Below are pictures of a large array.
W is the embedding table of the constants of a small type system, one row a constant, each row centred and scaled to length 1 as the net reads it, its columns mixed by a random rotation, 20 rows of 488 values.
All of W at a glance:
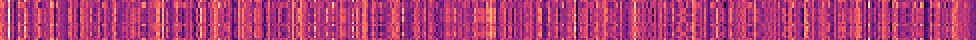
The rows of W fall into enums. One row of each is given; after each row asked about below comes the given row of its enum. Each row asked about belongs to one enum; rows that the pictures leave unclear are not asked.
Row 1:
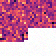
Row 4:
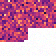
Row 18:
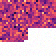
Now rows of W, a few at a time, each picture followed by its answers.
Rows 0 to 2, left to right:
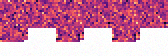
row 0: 18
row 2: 1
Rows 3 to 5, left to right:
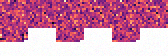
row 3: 1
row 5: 4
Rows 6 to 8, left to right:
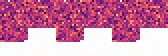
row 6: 4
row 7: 18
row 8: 4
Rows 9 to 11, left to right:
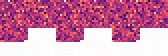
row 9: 4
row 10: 4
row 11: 18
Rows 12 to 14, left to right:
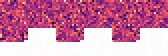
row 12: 1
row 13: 18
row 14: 18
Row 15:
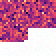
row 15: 18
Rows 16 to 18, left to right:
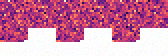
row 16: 4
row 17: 4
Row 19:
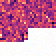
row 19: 1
